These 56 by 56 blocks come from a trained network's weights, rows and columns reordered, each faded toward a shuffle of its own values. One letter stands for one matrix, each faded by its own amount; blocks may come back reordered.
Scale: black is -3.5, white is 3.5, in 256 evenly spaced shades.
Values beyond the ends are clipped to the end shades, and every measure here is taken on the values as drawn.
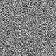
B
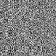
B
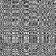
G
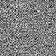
B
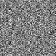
B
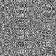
B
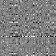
G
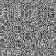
B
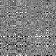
G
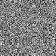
B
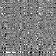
G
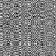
G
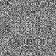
B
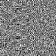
B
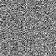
B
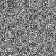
B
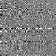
G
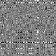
G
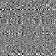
G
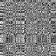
G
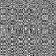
G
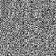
B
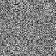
B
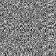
B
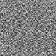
B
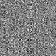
B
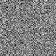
B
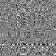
G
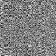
B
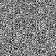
B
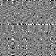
G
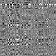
G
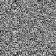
B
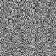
B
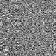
B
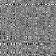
G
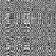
G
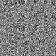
B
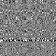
G
